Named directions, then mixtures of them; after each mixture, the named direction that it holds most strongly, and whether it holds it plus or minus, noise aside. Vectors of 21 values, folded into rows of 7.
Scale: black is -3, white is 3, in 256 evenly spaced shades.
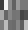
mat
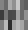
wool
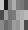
mat, minus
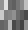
wool, minus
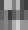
wool, plus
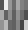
mat, plus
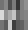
wool, minus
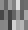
wool, plus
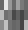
mat, plus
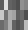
wool, minus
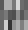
wool, plus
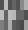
wool, minus
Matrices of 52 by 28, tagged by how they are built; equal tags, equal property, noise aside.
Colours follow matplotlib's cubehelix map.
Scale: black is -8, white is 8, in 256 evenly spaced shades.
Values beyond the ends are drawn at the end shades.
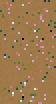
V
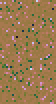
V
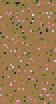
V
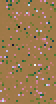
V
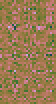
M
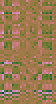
M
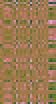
M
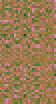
M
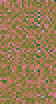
M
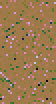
V
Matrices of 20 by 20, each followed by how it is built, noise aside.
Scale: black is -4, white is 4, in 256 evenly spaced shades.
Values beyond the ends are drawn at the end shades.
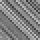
Toeplitz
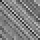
Toeplitz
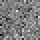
noise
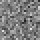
noise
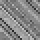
Toeplitz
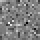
noise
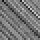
Toeplitz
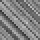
Toeplitz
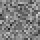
noise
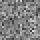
noise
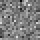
noise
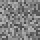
noise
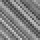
Toeplitz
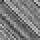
Toeplitz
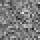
noise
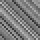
Toeplitz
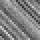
Toeplitz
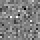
noise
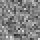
noise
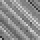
Toeplitz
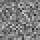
noise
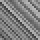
Toeplitz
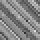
Toeplitz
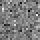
noise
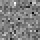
noise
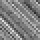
Toeplitz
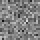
noise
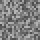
noise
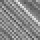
Toeplitz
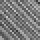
Toeplitz
